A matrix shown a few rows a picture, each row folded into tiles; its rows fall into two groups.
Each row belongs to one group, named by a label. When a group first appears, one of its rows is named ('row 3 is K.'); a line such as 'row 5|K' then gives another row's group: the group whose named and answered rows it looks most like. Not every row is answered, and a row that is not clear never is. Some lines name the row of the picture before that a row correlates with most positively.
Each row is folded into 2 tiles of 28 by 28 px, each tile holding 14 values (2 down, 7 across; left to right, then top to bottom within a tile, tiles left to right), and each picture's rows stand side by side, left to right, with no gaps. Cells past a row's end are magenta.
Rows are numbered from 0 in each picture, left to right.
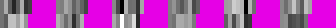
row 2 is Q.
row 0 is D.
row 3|D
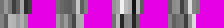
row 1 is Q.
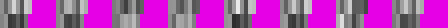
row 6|Q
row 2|D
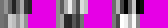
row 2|D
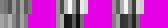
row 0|Q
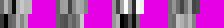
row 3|D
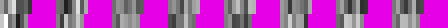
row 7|D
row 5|Q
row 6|D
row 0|Q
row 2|D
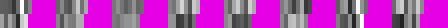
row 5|D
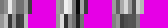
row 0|Q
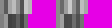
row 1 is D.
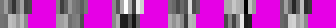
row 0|D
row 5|D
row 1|Q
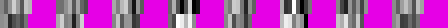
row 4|Q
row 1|Q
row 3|D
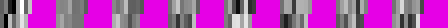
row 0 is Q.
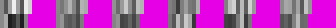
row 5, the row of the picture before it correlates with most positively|6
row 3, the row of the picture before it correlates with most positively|0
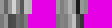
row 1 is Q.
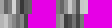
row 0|Q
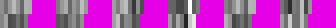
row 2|Q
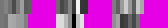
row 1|Q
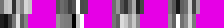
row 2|D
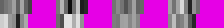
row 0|Q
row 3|Q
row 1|D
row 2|D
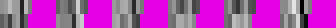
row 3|D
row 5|Q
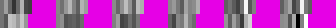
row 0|D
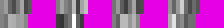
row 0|D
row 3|Q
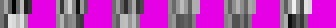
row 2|D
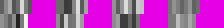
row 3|D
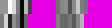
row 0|Q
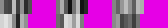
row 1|D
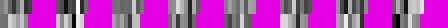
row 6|Q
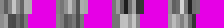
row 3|Q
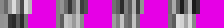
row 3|D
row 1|D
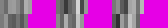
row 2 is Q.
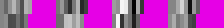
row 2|Q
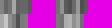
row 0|Q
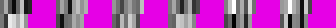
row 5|Q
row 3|D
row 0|D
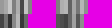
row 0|Q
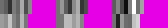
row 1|D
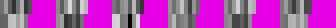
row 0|D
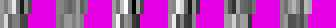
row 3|Q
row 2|Q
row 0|Q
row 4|Q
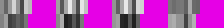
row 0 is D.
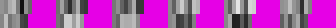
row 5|Q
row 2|D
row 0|Q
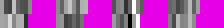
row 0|Q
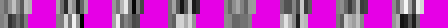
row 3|D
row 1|Q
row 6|D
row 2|Q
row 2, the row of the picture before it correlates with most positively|1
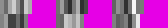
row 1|D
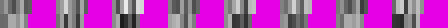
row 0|D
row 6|D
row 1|Q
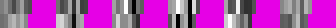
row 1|Q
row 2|Q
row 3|Q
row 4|Q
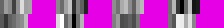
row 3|D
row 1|Q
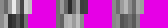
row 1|D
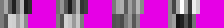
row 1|D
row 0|D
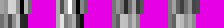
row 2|D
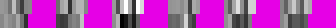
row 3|Q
